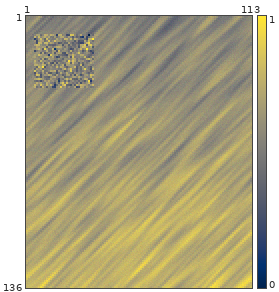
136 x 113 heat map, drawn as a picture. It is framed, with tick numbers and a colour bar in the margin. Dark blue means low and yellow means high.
Roughest part: top left. Odd patch: rougher, in the top left. Odd rows or columns: none. Grain: diagonal, up to the right. Slope: up to the bottom.
